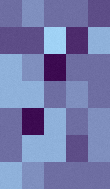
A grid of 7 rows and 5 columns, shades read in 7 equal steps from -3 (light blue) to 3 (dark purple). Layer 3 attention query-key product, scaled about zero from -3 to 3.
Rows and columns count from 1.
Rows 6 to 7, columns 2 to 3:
-2 -2 | -1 0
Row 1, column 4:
0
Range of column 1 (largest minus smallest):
3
